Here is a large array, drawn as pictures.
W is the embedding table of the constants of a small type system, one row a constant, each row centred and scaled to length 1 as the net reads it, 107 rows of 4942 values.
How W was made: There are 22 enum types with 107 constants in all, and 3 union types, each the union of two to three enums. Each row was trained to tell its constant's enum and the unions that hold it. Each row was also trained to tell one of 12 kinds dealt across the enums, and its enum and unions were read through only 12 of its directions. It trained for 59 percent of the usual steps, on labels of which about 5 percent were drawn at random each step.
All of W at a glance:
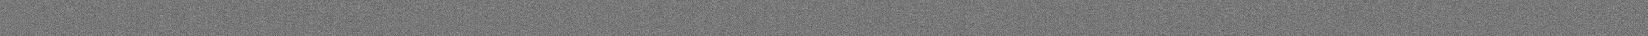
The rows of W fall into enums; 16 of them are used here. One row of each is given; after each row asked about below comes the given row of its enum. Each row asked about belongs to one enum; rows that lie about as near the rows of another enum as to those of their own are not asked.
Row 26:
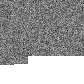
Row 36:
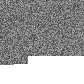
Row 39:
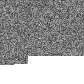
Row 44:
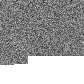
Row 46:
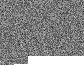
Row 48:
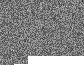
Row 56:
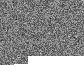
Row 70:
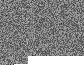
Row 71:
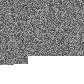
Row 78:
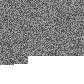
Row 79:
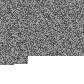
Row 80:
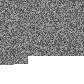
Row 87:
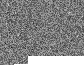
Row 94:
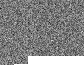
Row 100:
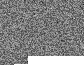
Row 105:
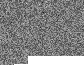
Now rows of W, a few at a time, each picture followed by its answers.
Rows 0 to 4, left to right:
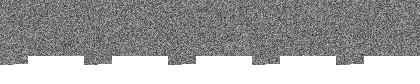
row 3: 71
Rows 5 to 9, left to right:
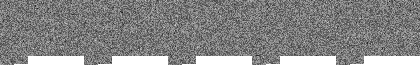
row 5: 78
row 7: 105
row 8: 56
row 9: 70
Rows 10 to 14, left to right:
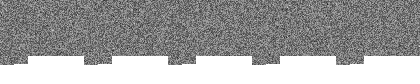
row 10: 79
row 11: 46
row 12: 48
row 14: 46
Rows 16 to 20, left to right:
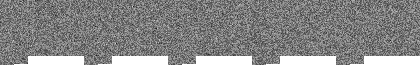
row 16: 26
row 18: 44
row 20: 44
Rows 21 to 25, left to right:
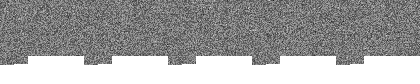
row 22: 48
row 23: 80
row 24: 78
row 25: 48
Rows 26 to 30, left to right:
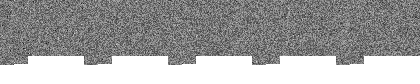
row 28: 44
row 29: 105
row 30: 39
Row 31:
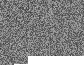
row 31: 78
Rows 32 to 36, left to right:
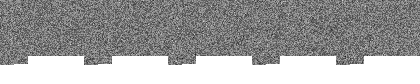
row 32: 56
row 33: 26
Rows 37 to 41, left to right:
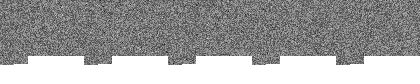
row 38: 48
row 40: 46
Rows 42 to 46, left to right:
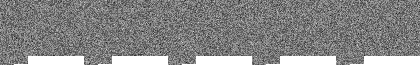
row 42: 105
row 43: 44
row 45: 71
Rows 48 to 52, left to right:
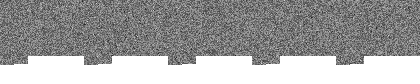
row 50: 26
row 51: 105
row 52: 87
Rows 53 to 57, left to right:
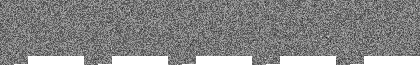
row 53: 71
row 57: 26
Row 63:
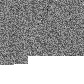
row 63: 94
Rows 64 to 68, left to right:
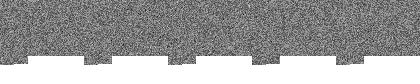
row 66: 26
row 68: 56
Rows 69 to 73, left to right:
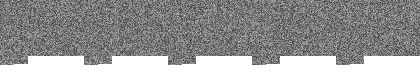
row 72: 87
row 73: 70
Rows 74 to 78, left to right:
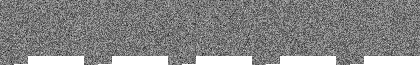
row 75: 56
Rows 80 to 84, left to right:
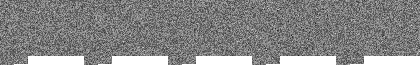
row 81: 46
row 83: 44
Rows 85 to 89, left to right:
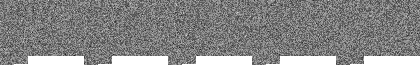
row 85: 94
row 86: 79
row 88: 56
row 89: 100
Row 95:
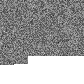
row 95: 70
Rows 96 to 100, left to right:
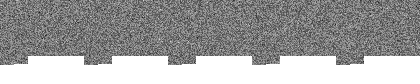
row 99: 46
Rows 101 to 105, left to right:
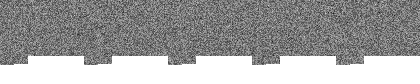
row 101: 48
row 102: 71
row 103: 71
